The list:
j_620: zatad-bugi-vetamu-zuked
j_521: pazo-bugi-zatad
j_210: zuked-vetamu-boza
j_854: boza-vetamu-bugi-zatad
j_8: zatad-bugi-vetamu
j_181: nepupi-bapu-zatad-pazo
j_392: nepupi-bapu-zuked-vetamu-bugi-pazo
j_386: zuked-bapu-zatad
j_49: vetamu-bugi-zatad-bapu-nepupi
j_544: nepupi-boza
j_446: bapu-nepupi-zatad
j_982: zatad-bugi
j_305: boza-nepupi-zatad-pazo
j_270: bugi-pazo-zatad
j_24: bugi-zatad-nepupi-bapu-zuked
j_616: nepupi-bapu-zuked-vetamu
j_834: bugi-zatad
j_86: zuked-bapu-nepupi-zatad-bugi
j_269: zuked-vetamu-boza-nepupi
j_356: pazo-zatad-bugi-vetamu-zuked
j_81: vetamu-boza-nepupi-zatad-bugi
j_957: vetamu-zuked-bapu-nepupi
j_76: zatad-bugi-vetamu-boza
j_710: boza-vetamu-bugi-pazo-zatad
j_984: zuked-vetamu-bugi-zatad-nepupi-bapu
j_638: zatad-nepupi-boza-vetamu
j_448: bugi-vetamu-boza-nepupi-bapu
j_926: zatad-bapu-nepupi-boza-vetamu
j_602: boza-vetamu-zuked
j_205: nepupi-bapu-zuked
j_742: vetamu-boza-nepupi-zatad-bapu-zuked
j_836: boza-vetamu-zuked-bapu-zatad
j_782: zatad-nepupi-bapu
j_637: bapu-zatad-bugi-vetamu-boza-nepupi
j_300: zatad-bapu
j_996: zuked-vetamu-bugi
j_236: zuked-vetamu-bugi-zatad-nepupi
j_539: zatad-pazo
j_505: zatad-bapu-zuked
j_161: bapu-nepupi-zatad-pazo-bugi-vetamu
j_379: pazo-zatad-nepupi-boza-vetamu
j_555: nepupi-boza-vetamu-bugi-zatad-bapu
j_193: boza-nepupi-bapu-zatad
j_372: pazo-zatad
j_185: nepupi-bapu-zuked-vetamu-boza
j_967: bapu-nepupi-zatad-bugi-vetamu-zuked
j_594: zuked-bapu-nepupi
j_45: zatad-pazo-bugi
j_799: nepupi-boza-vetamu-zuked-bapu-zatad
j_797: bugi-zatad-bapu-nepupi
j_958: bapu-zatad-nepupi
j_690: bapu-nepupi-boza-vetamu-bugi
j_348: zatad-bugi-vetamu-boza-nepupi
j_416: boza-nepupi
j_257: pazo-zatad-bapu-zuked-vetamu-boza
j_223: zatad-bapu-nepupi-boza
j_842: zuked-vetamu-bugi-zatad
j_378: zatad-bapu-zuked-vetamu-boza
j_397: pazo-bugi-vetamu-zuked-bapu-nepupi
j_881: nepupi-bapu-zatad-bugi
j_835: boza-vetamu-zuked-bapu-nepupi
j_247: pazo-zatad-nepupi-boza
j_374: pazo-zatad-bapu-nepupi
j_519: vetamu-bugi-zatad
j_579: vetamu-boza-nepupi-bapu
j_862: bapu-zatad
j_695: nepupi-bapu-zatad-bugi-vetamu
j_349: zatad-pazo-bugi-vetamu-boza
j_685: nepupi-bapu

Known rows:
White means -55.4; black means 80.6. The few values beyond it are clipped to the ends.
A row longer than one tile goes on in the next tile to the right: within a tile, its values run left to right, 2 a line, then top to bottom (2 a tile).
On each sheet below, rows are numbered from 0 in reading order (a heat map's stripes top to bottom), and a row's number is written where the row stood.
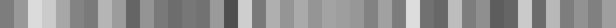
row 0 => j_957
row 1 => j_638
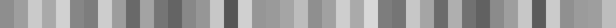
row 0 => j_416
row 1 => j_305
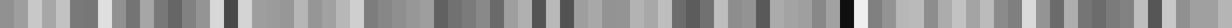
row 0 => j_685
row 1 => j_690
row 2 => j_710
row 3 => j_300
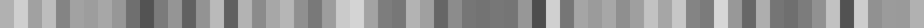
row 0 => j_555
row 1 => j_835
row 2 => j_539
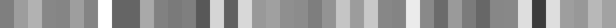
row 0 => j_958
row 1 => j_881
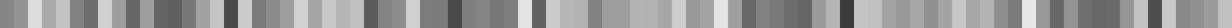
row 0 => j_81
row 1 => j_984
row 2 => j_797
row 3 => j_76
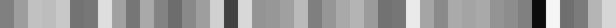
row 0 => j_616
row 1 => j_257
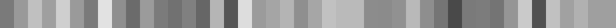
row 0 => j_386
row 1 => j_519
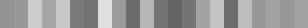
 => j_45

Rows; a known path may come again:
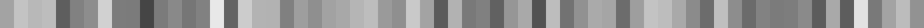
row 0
j_984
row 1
j_926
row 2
j_836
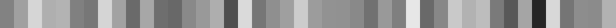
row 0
j_742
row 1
j_247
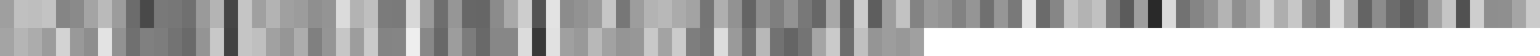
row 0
j_49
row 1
j_579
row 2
j_799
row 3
j_379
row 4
j_348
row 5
j_834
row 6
j_881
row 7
j_45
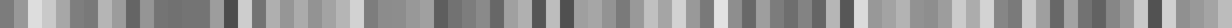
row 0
j_957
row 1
j_690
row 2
j_386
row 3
j_416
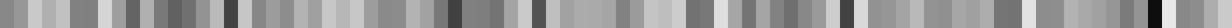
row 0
j_446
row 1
j_842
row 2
j_616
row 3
j_372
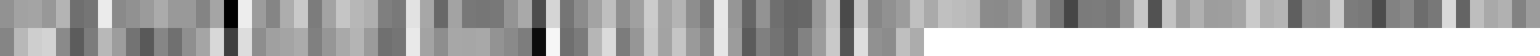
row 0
j_270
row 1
j_378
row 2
j_76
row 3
j_519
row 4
j_236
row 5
j_392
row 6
j_257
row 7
j_637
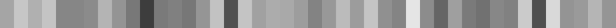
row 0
j_854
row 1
j_862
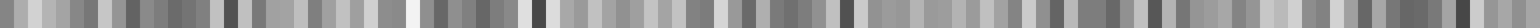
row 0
j_620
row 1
j_695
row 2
j_539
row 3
j_544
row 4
j_594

